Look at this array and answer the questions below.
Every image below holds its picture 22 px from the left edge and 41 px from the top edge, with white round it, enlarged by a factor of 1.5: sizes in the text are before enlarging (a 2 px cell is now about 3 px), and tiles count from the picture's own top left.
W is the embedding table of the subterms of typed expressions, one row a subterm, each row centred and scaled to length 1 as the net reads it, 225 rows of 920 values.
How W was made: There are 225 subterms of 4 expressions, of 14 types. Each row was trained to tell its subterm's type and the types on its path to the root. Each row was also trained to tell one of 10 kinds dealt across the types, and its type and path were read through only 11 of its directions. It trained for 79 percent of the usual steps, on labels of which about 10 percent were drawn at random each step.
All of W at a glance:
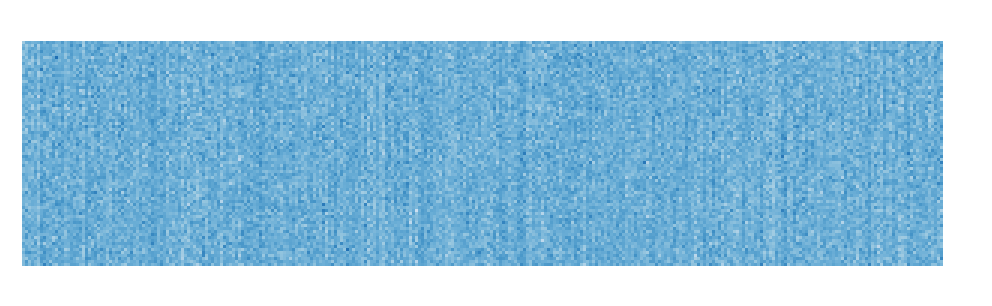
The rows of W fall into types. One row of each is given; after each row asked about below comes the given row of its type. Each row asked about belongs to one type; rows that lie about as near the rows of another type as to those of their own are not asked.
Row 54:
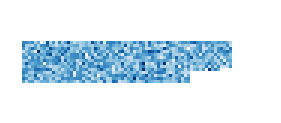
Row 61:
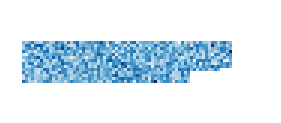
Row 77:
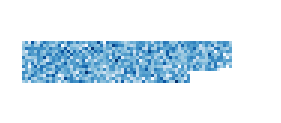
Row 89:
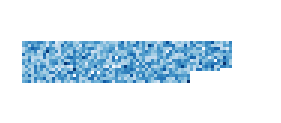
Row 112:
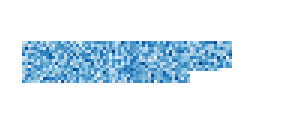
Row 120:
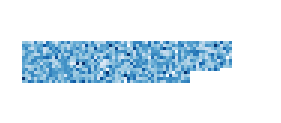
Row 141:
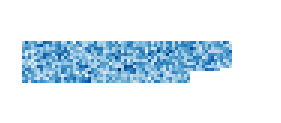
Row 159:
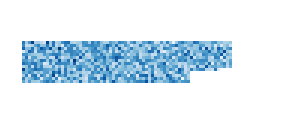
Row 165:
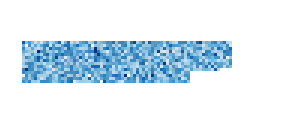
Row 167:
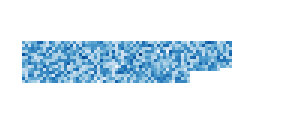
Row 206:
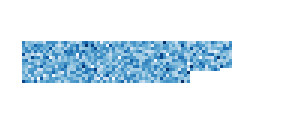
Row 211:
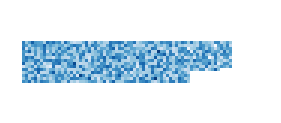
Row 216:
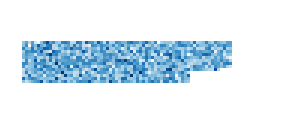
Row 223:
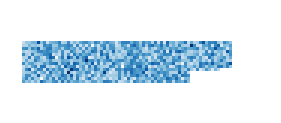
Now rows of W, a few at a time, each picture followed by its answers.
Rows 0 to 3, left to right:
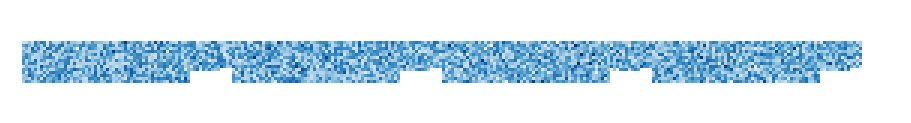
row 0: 120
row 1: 141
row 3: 223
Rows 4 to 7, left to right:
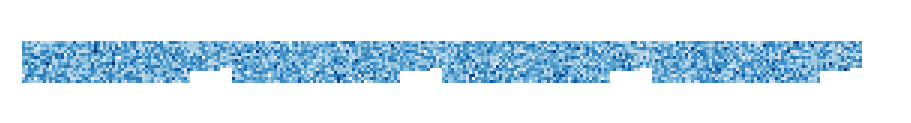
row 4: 112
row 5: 159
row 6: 61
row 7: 77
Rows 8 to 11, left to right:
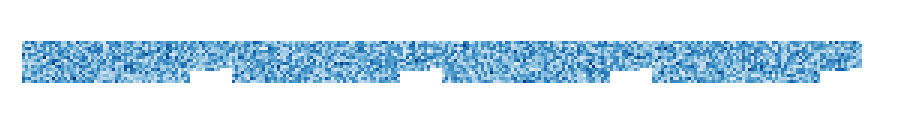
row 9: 211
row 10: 165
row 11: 206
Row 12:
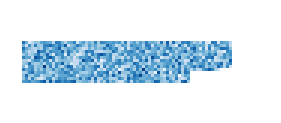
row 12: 141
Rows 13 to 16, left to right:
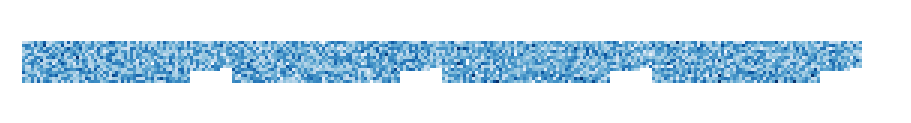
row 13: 120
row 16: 159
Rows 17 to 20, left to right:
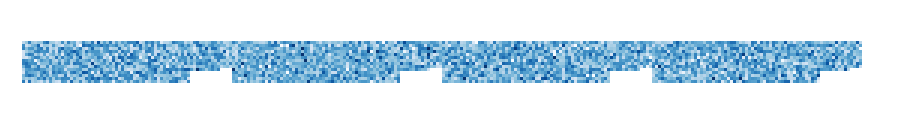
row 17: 159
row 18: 77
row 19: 167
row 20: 61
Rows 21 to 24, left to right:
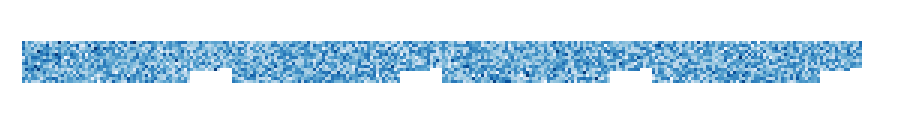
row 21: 112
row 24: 159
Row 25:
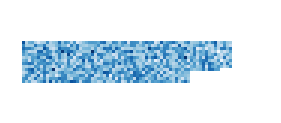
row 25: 112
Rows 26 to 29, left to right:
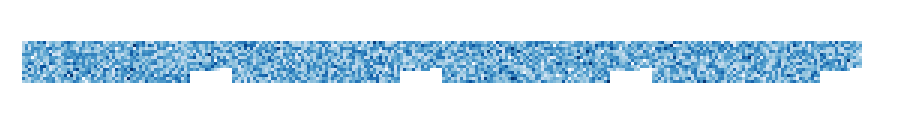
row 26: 77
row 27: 54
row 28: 165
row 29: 206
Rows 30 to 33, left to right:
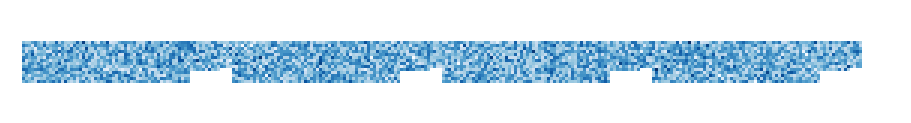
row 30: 120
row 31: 159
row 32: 211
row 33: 223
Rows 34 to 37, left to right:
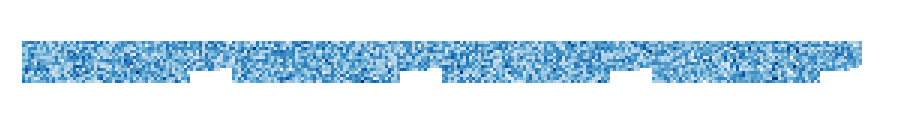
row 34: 89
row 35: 77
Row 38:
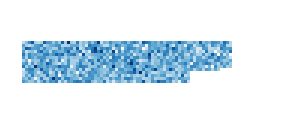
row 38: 112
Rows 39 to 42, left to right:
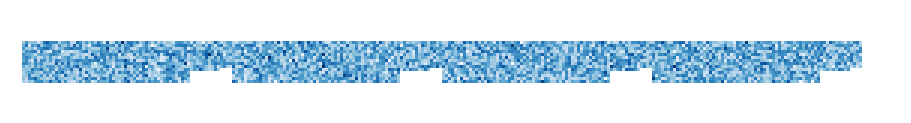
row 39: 216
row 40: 61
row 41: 206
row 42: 54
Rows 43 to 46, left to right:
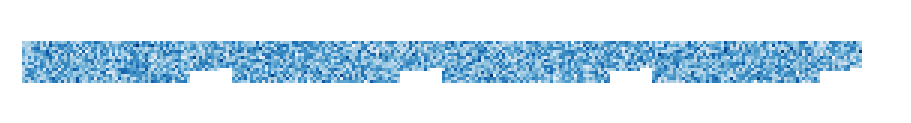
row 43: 61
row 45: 54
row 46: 112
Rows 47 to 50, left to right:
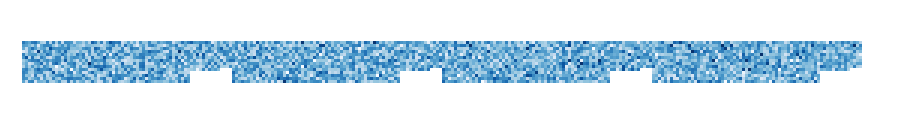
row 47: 54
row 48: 54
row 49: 54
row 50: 206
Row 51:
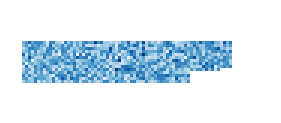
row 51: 89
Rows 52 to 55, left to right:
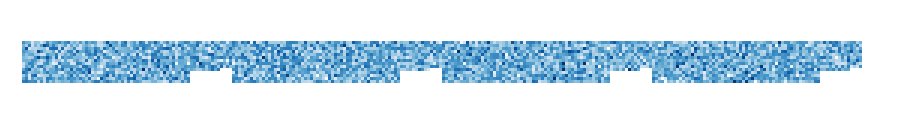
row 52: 165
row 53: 223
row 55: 54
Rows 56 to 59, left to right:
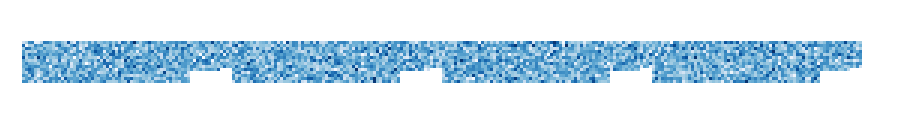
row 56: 112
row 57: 159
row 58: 216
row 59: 165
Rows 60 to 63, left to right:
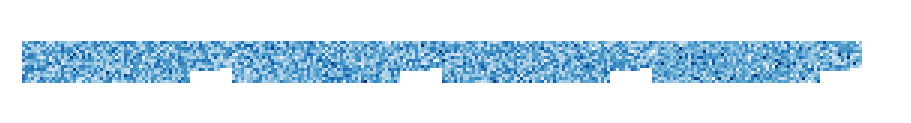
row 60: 211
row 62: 206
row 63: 77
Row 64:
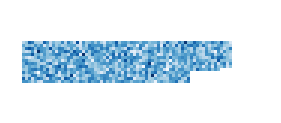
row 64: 159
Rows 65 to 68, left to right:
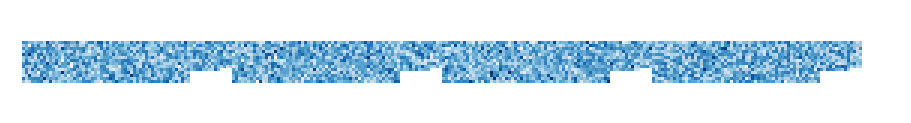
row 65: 167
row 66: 165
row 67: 165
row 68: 159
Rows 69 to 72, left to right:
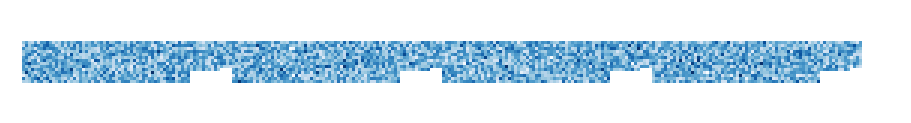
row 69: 120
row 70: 223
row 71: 165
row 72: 216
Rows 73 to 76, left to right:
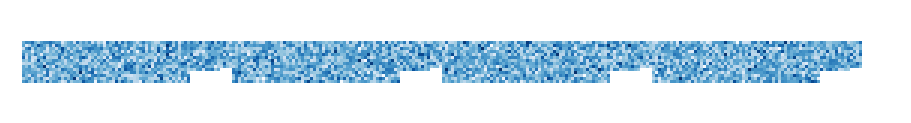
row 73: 89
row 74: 141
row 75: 77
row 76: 61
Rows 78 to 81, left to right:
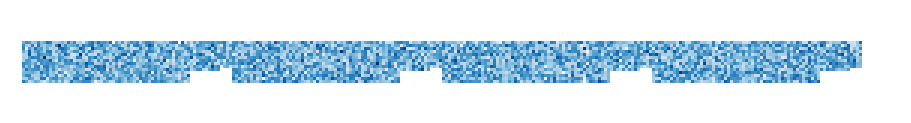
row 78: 167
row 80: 120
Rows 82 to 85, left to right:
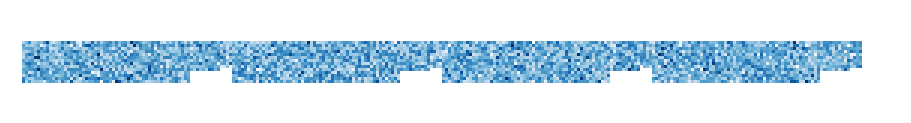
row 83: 159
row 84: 167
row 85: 77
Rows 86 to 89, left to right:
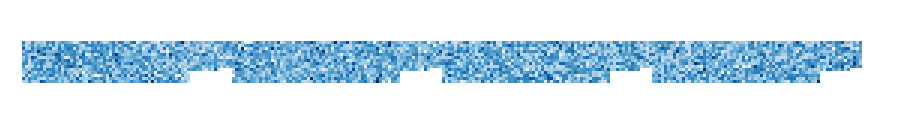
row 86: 216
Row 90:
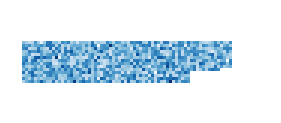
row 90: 120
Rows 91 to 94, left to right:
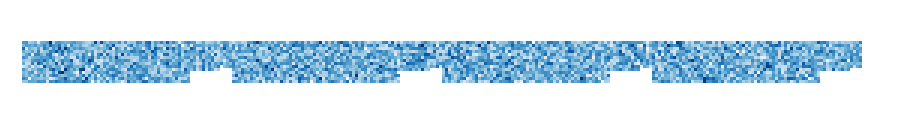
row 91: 141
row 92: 206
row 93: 167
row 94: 54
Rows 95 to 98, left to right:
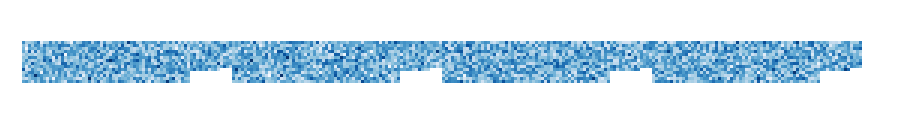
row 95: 206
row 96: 77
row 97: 216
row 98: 216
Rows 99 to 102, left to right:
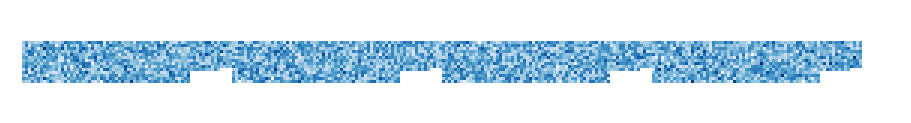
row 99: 77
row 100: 159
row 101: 211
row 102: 89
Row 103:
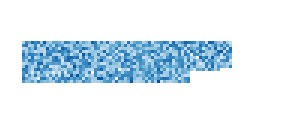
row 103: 54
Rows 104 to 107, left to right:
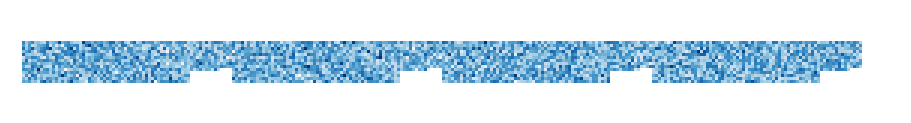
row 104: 206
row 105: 167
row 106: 77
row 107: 206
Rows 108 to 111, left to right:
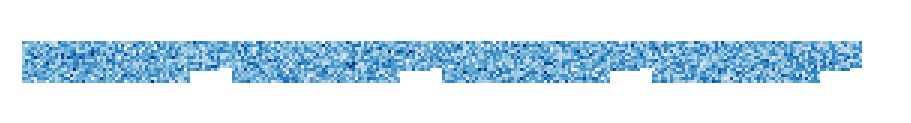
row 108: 77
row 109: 54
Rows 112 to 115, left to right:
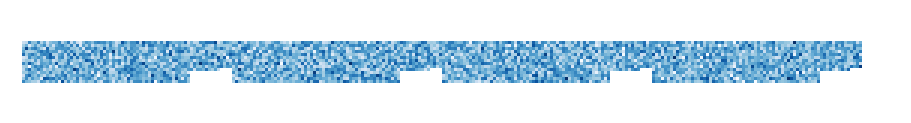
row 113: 159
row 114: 89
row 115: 89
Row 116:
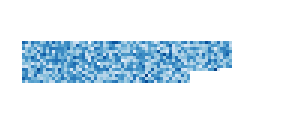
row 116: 223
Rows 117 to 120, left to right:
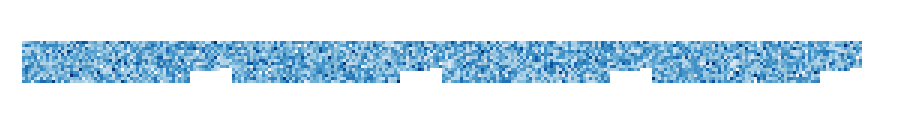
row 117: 165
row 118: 89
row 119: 211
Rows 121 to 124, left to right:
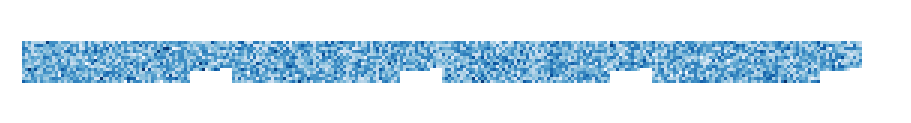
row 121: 112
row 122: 159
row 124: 61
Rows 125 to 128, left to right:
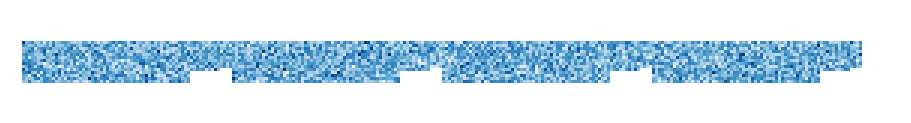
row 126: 54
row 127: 77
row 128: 159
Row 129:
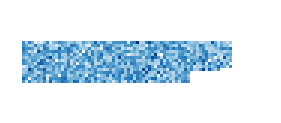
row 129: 112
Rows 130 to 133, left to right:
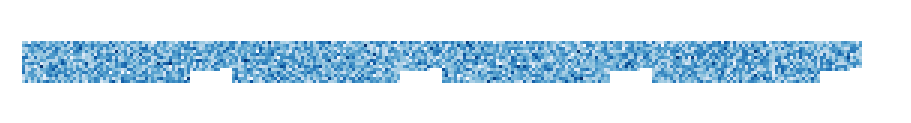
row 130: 120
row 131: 223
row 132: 89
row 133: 206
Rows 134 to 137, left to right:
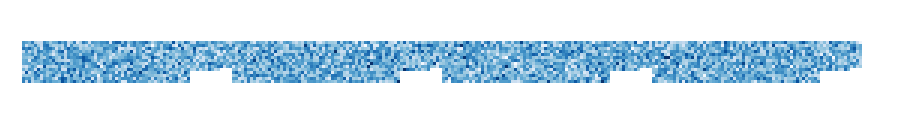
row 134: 223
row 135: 54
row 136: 141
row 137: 112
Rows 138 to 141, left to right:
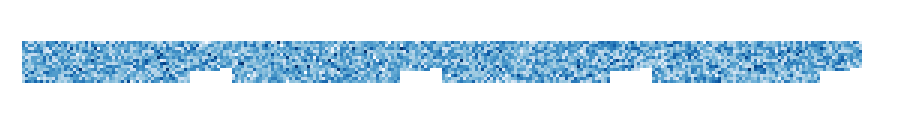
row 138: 216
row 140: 77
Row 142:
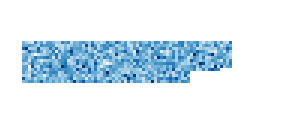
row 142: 120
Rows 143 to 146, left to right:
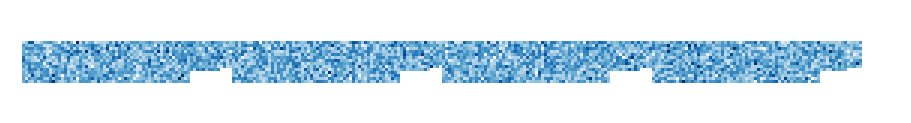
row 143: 159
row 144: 223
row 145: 112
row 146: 216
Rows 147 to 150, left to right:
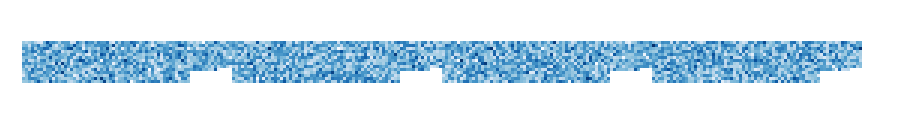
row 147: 216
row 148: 159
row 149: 216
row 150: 216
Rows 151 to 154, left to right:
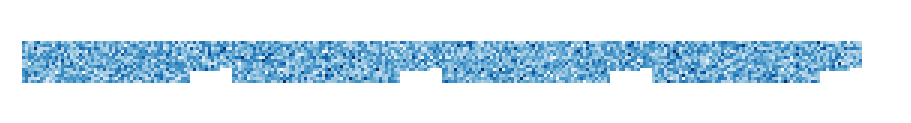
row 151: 141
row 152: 211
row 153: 89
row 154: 61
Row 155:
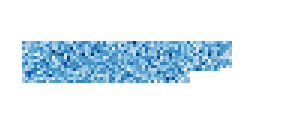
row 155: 216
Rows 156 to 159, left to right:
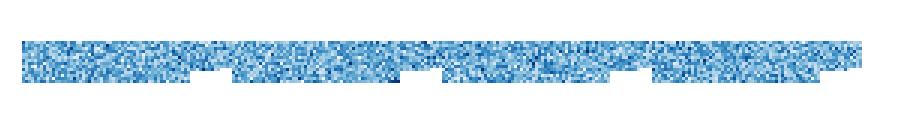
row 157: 165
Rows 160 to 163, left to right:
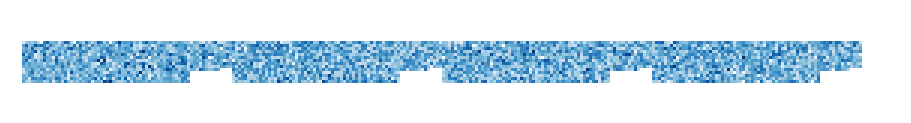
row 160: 211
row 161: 61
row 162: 216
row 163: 77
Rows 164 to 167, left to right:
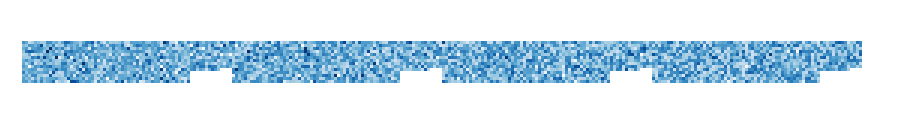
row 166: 206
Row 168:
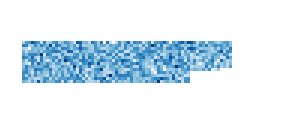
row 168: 54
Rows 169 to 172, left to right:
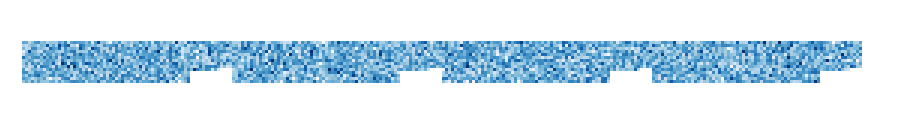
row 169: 77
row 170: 216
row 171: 141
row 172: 120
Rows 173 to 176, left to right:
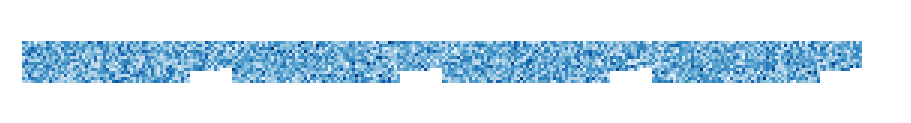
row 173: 167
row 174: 77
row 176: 223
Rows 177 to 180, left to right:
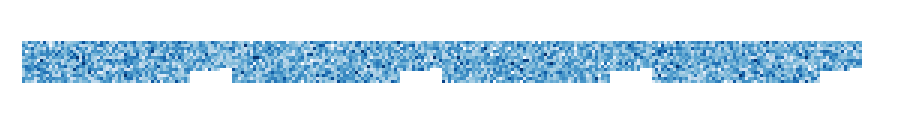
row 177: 112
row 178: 141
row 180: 167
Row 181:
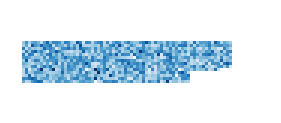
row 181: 223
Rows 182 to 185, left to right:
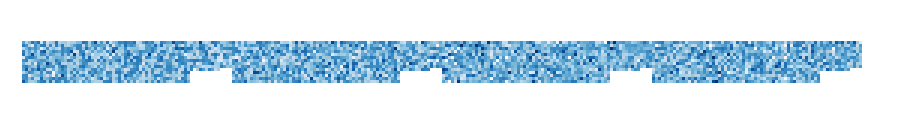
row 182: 211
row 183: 112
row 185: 89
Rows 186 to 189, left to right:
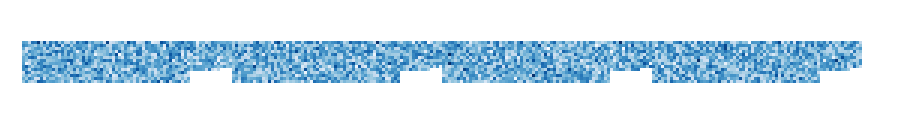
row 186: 216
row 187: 165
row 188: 167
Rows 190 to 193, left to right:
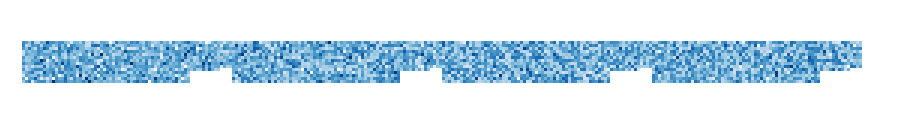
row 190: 216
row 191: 120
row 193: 211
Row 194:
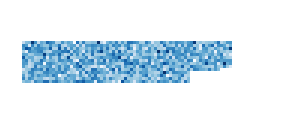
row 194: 216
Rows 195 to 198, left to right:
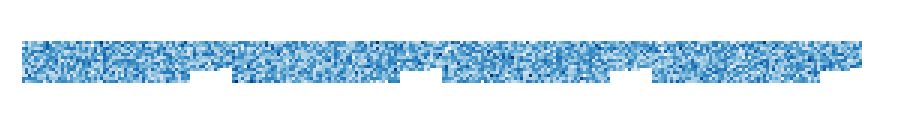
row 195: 223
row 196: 211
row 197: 223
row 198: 206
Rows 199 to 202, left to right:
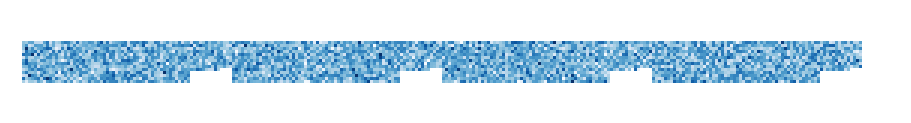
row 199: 159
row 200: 54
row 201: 112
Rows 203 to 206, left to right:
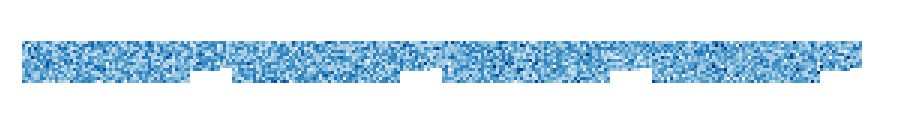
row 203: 167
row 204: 159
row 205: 223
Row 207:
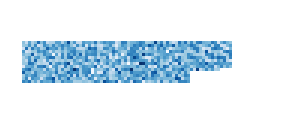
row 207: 165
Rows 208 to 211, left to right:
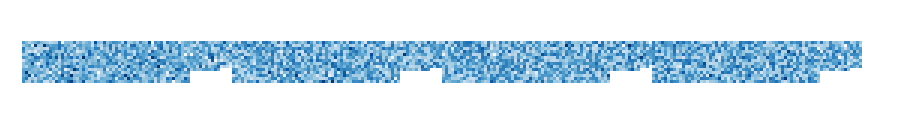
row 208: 141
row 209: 223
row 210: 223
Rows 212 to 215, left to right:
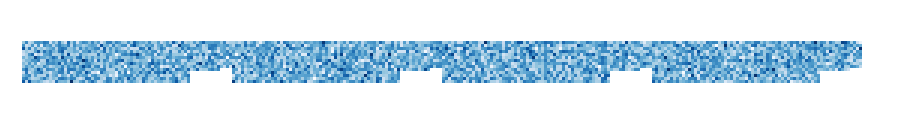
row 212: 223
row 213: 141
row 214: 211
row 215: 223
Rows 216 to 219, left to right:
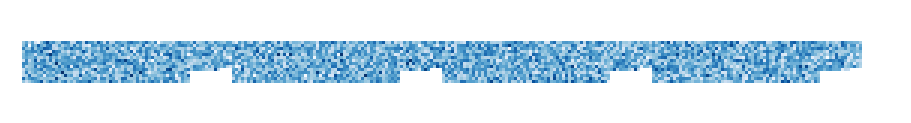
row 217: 211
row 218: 61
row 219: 61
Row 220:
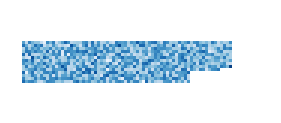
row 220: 159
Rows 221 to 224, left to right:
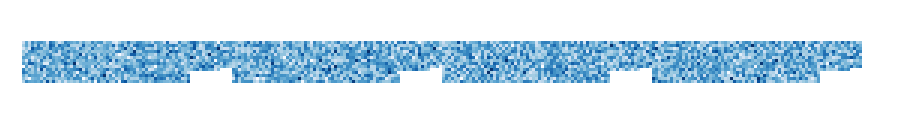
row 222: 141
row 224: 223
